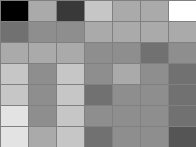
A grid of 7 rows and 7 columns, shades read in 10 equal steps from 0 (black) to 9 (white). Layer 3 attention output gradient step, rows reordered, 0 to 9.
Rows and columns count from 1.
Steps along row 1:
up down up down same up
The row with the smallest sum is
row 1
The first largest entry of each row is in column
7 4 1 1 1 1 1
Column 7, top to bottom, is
9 6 5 4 4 4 3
